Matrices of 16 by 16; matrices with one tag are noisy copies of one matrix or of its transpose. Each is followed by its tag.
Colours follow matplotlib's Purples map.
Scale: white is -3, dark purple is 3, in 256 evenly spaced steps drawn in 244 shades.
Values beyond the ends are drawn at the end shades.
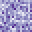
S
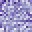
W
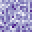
S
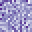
W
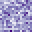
S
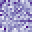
W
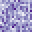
S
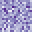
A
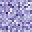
A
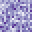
S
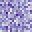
A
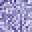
W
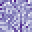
W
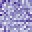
W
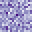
A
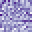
W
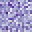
A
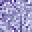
W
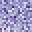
A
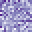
W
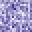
S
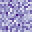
A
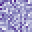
W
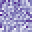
W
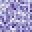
S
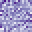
W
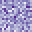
A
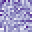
W
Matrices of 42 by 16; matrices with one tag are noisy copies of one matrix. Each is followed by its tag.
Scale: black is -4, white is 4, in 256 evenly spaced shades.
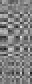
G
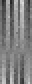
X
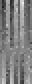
X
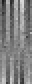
X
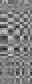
G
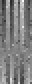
X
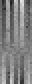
X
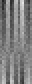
X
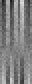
X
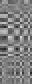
G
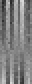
X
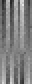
X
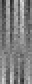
X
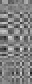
G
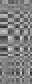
G
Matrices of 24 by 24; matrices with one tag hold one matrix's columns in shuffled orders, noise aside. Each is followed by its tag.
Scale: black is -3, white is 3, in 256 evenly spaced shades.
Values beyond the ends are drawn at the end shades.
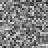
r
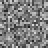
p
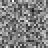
p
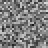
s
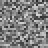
r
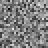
p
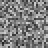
s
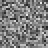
r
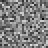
r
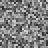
s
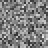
s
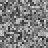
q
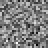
s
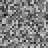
q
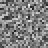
r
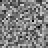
r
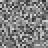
r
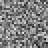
s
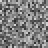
p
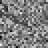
q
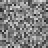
p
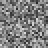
q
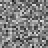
r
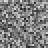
p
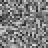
q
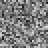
q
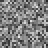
s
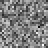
q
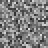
p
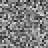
r
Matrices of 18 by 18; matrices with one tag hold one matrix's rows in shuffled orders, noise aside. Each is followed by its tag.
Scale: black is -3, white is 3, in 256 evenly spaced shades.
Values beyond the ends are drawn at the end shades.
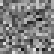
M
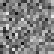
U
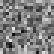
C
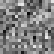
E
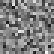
E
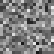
M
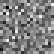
U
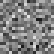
M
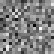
U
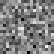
E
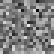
M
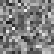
C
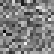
C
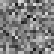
E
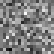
C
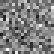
U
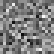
C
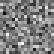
E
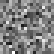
C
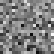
M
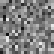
U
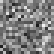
C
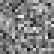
E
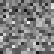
M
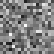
C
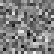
E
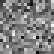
M
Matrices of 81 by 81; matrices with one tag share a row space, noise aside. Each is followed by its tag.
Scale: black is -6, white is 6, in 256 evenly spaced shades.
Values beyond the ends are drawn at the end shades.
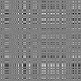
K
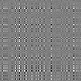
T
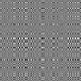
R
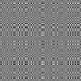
R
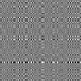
R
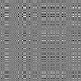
K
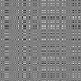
K
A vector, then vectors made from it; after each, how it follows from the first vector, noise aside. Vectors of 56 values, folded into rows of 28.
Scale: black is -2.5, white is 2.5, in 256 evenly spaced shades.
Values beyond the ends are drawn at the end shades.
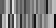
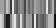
sign-scrambled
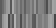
shrunk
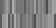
shrunk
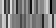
wrapped around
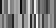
wrapped around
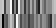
wrapped around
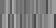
shrunk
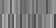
shrunk
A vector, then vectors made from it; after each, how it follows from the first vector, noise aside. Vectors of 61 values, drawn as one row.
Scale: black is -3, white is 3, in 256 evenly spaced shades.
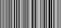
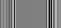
partly zeroed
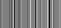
partly zeroed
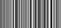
sign-scrambled
